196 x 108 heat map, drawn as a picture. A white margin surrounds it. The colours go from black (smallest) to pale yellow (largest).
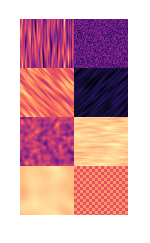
The table splits into 4 rows of 2 panels. Panel 1,1: middling, streaked downward, strong in contrast. Panel 1,2: low, fine-grained. Panel 2,1: high, slanting down to the right. Panel 2,2: very low, slanting up to the right, faint in contrast. Panel 3,1: middling, blotchy. Panel 3,2: very high, streaked across, faint in contrast. Panel 4,1: very high, smooth, faint in contrast. Panel 4,2: high, checkered.
